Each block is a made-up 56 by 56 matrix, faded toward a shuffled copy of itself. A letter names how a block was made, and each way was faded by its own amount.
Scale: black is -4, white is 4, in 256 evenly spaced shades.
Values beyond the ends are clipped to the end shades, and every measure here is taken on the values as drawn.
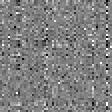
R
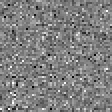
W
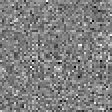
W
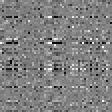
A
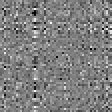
R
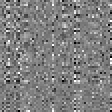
R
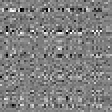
A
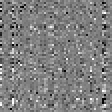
R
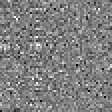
W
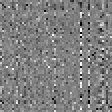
R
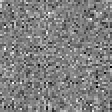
W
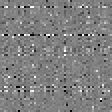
A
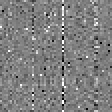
R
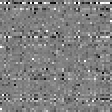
A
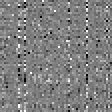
R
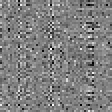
R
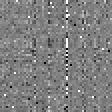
R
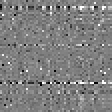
A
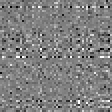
A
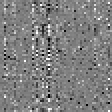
R
